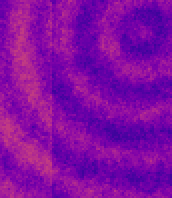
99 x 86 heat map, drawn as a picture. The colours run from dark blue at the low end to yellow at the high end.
The halves do not mirror each other. The left part is higher, up to a seam about 30% of the way across. Concentric rings centre on the top right. The histogram is bell-shaped.
